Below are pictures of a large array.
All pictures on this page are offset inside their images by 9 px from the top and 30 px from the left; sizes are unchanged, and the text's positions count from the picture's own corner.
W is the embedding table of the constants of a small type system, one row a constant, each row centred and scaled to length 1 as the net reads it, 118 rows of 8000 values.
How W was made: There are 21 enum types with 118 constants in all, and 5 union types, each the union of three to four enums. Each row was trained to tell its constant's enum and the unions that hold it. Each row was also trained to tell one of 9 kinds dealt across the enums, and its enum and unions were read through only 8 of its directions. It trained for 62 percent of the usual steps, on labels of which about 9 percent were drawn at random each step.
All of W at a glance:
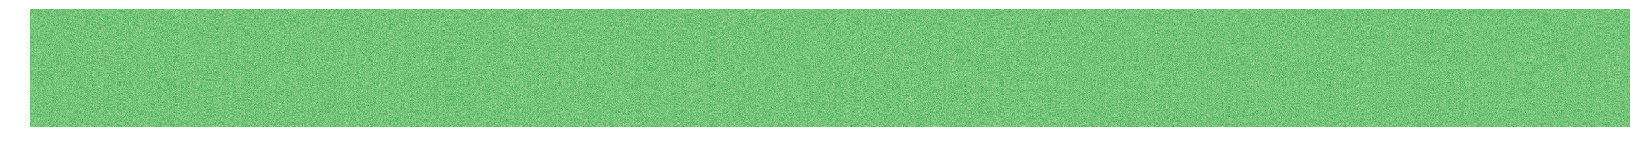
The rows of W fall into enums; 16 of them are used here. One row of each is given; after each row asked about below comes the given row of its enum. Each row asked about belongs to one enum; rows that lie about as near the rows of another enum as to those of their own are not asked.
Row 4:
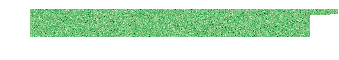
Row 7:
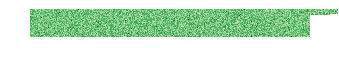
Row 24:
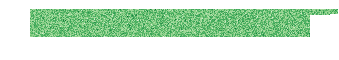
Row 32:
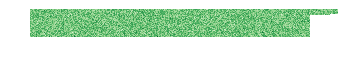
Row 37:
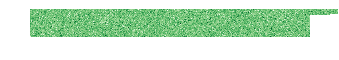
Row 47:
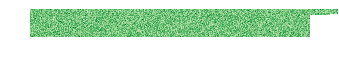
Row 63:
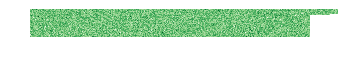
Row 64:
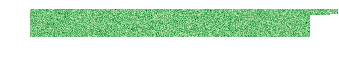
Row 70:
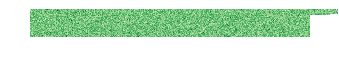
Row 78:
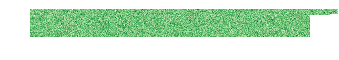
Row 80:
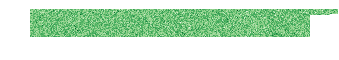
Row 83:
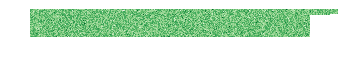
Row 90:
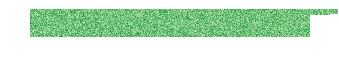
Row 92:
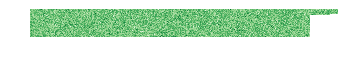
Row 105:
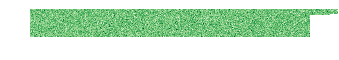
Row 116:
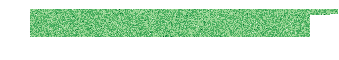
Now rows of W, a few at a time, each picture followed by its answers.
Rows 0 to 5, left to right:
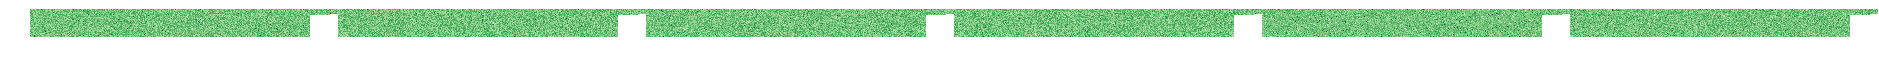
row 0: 37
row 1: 80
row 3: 63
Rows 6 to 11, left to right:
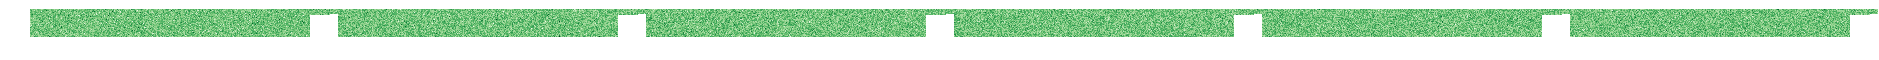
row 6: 105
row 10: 63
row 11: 78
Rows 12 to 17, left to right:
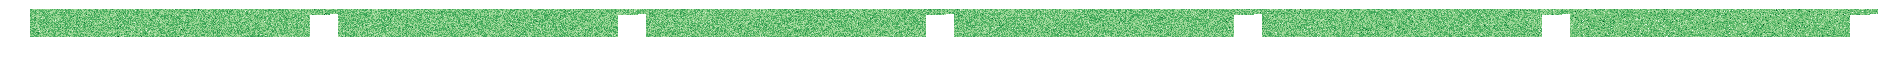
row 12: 83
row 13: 7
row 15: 47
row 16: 7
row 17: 4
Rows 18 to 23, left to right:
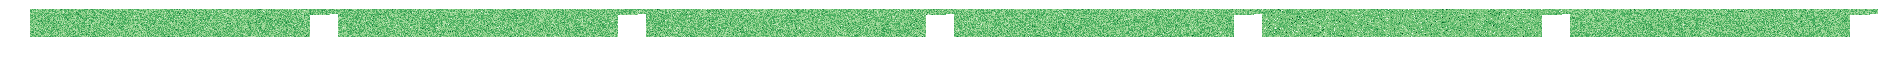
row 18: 63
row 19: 63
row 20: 47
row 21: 24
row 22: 4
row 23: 24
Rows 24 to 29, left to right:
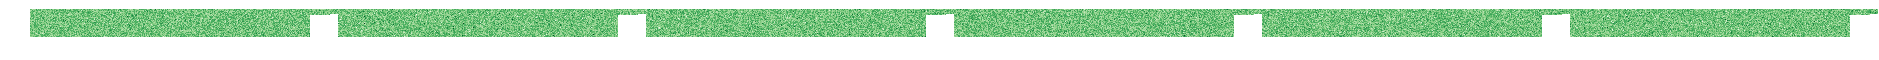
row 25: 70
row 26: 4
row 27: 63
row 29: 37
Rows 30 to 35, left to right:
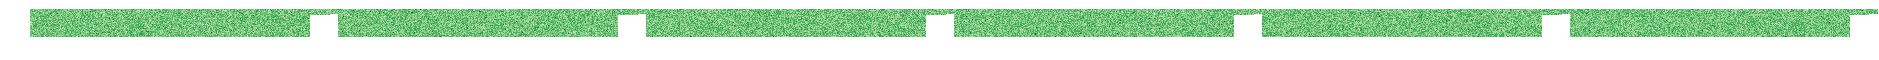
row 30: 116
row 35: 37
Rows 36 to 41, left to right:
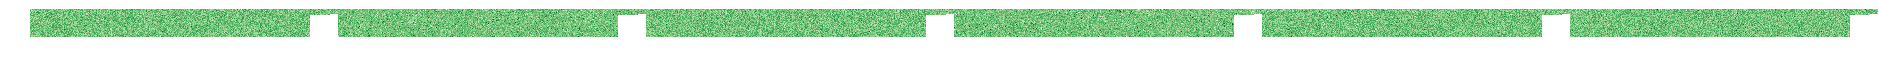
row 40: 24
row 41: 37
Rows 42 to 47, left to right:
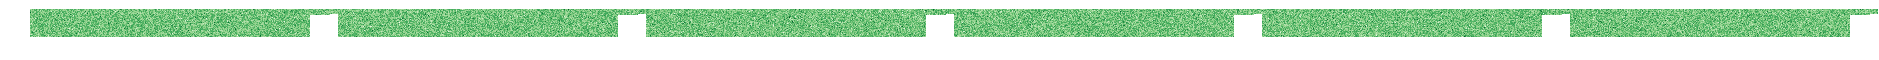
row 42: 80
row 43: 24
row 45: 92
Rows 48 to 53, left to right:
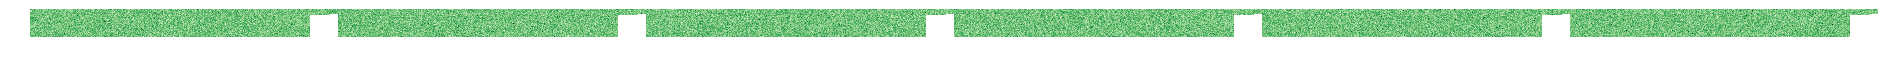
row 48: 7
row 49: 47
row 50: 32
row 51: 7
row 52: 7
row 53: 80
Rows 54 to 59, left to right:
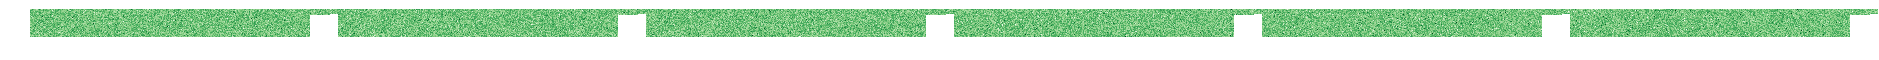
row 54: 64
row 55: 7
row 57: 90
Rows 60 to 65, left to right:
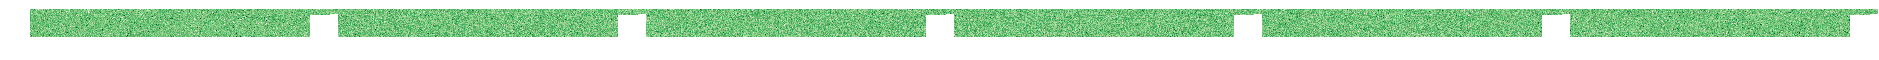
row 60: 47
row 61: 70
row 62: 105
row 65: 37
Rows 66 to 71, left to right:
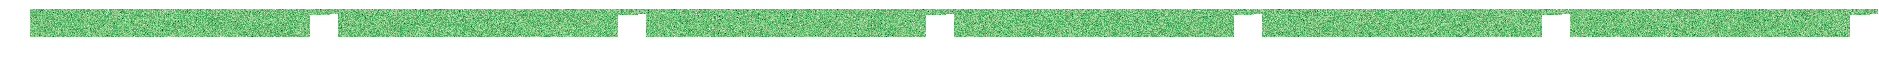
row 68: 4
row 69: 78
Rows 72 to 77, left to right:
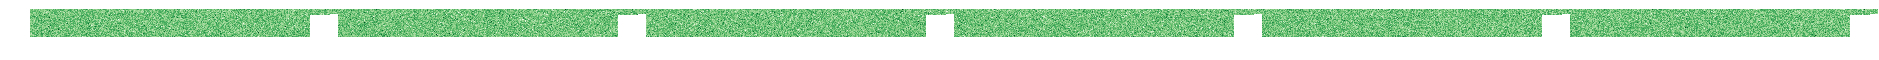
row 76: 116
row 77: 32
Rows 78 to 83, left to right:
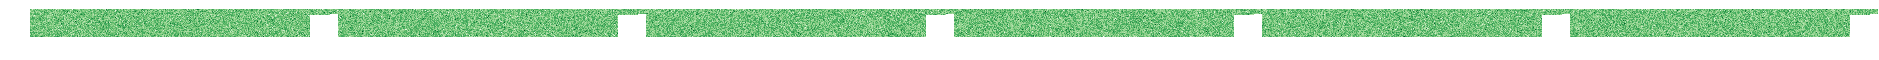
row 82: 92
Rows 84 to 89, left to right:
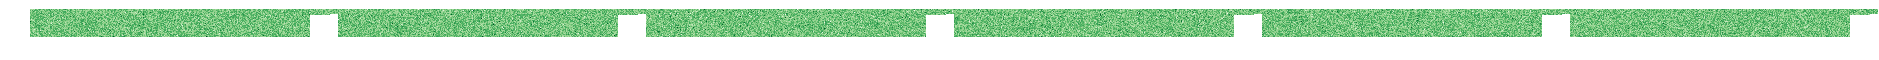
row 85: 47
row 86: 105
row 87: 83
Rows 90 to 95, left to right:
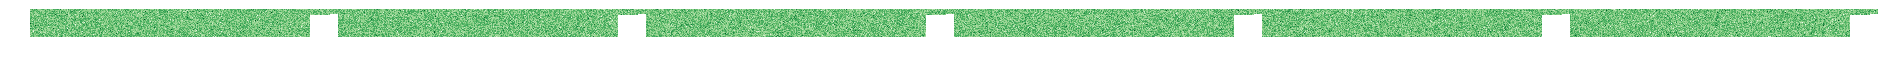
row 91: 83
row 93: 32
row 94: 64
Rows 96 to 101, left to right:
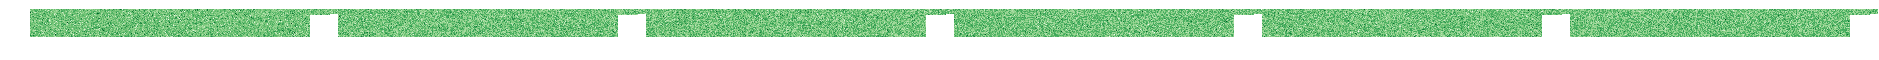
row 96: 32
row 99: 47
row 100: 64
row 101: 24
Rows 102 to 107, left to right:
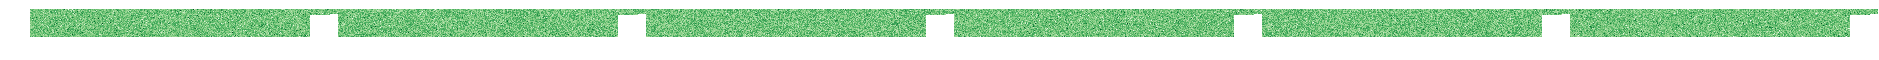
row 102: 4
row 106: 83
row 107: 64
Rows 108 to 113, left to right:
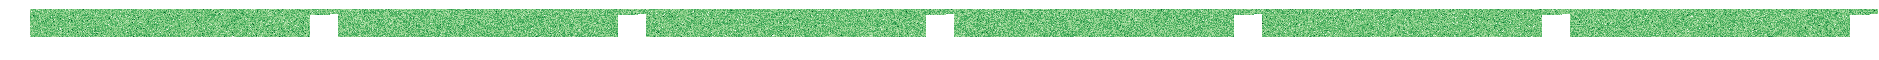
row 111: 116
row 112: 70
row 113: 78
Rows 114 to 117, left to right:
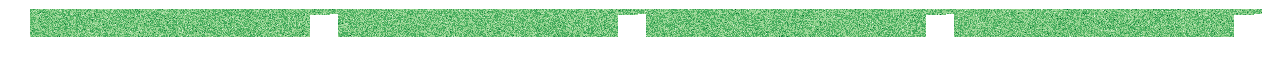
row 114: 83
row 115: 83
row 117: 24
